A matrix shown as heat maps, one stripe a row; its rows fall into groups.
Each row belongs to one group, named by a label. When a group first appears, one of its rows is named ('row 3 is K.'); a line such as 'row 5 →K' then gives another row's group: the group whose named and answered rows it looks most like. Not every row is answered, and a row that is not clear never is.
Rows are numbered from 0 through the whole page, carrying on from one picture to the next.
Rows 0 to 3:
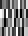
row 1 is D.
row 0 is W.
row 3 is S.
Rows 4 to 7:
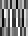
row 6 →S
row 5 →S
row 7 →W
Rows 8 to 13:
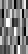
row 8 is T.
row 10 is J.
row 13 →W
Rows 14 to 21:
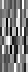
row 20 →W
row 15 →W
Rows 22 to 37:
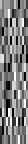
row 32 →W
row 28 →D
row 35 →S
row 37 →W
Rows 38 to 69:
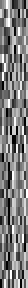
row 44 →D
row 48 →W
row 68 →S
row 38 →J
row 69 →W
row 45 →W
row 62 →W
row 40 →J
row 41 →W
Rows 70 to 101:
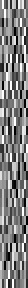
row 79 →S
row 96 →T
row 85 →D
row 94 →D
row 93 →D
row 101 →T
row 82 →D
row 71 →T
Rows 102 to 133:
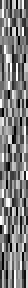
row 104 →J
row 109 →S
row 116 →T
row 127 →W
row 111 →J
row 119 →D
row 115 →D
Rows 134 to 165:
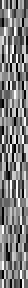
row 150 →S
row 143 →S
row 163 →D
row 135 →J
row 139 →T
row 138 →D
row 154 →S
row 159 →D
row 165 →D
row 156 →W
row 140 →S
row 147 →T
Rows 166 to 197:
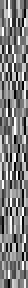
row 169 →D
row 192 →T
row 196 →J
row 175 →S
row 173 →T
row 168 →S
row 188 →S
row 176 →T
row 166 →J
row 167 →J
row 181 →T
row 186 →D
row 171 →T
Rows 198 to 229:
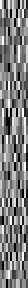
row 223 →D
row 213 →S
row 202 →D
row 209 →J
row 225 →T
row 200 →W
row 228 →J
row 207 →J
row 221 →T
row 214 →T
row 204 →W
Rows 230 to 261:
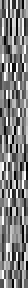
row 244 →W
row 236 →D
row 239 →W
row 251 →S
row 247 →J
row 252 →J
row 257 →J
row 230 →S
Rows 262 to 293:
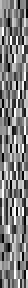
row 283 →D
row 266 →S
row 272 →W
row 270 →T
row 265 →D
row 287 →J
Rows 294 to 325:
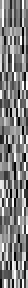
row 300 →T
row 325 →W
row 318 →W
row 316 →T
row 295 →D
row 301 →T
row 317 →D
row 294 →D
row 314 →D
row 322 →T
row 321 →D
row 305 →W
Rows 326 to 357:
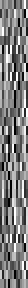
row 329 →D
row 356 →T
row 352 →S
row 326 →T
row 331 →S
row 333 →T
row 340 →T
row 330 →W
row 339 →W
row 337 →T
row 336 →T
